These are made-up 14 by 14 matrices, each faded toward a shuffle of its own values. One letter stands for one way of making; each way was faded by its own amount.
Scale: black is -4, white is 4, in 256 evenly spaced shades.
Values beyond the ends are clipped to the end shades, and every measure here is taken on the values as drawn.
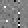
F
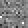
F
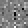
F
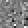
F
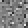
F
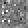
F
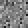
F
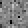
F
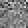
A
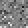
F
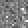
F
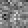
A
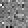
F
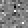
F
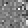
F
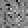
F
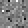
F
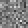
A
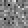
F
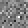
A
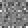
A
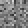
A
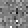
F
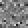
A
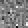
F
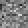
A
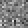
A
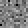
A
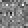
A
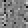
F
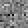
A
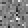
F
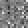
A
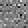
A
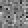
F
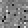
F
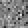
F
